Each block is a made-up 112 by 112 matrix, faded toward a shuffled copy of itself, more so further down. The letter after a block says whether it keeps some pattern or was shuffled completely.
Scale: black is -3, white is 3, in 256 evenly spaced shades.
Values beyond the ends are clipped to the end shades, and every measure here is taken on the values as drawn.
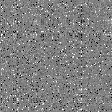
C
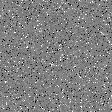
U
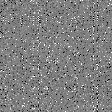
C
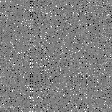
C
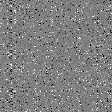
C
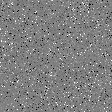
U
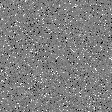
U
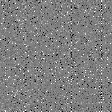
C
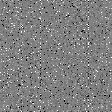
C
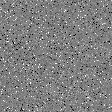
U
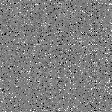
C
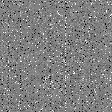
C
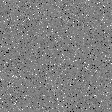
U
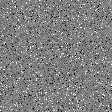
U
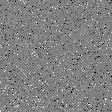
U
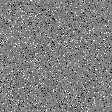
U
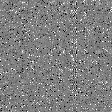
C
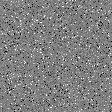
U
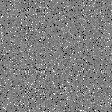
C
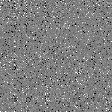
C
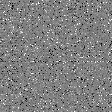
C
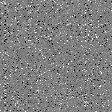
C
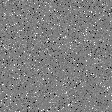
U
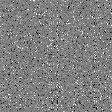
C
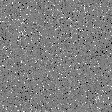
U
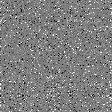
C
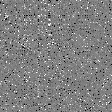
C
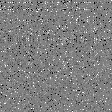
C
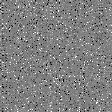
C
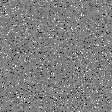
C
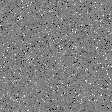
U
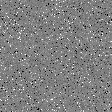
U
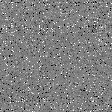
C
